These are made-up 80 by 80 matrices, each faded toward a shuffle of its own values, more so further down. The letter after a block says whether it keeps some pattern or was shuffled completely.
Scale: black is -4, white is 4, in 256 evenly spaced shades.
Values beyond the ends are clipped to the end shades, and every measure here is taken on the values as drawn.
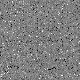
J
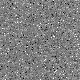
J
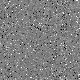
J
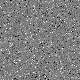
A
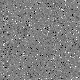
J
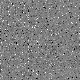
J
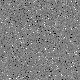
A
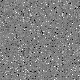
J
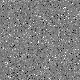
J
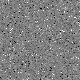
J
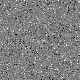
A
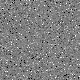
A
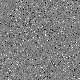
A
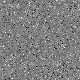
J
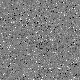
J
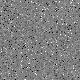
J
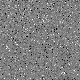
J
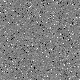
A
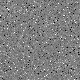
A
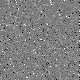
J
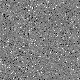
J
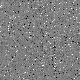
J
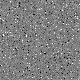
A
